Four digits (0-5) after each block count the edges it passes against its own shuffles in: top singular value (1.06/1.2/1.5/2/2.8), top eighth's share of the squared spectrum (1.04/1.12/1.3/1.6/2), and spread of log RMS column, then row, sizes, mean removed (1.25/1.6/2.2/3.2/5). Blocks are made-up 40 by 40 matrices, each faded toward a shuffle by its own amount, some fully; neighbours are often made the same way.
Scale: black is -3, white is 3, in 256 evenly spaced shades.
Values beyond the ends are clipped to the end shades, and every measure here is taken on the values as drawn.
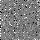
2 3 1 0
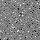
0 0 0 0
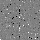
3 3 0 0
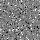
1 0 0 0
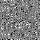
3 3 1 1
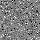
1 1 0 0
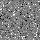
0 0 0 0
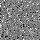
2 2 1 0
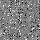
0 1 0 0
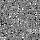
2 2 1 1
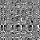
4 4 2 2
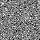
1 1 0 0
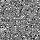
2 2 0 0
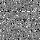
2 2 0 2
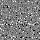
1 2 0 1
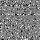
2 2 0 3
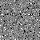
1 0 0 0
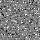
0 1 0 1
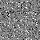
0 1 0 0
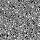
0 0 0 0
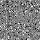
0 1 0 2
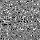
1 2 0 2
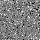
0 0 0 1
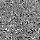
1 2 0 2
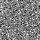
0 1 0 1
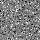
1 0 0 0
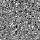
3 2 1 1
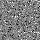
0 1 0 0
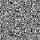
3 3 2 1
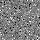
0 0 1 0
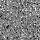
2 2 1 0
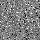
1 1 0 0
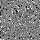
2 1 1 0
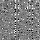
3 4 2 1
